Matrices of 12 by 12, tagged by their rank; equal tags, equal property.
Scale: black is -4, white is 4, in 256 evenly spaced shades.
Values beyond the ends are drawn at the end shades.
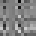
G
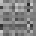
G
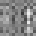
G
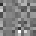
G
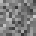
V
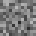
V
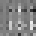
G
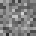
V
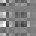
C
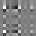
C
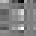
C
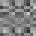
G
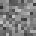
V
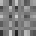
C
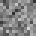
V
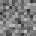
V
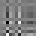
C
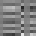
C
